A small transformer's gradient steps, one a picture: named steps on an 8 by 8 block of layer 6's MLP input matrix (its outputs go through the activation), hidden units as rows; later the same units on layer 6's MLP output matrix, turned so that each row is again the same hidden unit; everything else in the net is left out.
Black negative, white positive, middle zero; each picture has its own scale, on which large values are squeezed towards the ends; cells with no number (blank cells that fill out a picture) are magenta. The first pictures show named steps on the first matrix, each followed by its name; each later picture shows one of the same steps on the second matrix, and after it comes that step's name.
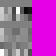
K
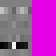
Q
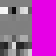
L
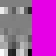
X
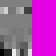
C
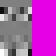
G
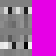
Q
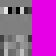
L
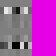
Q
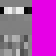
L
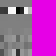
X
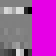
C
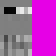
L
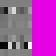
Q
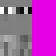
L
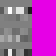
K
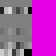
C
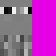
L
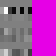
K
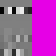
X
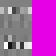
Q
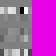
K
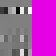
X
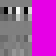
G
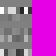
K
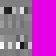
Q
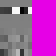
X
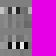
Q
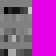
K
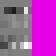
Q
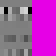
G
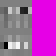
Q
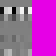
G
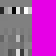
X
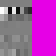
G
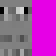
G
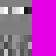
L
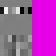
L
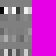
K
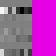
K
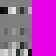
C
